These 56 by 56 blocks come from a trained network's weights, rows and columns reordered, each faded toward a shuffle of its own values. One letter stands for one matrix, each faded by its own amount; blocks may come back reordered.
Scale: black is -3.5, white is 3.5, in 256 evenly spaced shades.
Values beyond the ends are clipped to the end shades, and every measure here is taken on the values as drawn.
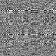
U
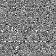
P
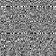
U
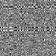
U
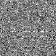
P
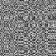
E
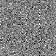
P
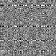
U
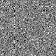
P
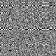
U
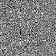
P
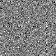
P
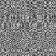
E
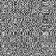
E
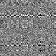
U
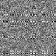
U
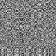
E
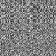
E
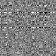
U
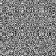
E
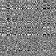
U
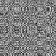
E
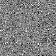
P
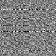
U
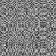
E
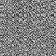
E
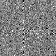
P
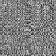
E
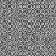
E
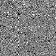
P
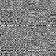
U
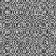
E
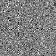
P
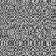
E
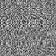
E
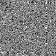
P
